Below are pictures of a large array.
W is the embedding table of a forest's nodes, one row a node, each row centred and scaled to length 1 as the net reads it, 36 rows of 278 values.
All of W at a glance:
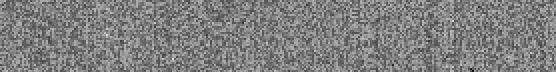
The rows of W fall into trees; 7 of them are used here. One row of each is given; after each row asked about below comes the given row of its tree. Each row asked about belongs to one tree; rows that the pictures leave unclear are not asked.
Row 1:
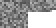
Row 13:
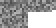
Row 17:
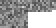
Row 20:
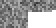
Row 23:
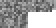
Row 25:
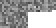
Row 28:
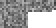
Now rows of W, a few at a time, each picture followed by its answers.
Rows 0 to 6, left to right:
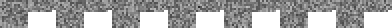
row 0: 23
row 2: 20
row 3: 23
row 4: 17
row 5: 1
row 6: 13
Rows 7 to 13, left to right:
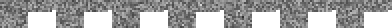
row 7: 23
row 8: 13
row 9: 25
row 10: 1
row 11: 20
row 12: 20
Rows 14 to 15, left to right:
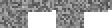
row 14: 28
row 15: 17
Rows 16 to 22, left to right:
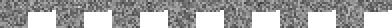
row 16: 23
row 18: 13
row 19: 1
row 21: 20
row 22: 20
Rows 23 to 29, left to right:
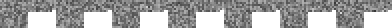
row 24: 17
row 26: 13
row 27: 28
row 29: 25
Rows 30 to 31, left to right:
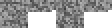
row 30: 28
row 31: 28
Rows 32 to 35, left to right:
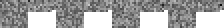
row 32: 25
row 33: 23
